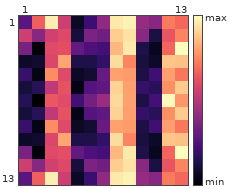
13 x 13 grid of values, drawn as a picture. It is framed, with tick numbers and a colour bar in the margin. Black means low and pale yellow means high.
The ninth with the lowest average is the middle left. The top and bottom halves mirror each other. Stripes running up and down repeat 3 times from left to right.
